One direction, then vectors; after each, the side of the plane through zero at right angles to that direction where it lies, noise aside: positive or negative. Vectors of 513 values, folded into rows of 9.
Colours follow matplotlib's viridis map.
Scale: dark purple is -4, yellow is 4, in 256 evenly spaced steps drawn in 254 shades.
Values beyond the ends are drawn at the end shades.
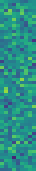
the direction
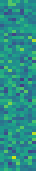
negative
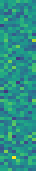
negative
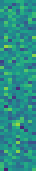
positive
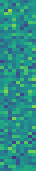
positive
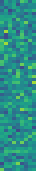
negative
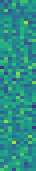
negative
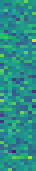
negative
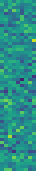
negative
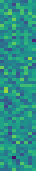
positive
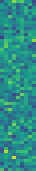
negative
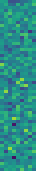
positive
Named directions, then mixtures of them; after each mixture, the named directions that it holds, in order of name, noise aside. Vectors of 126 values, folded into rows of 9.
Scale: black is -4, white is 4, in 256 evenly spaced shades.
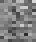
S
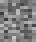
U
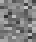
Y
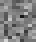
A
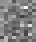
A, S, Y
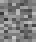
U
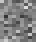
A, Y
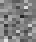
A, Y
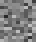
Y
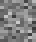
Y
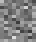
U, Y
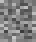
U, Y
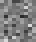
A, Y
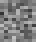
U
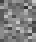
Y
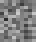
U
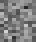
A, U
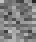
S, U, Y
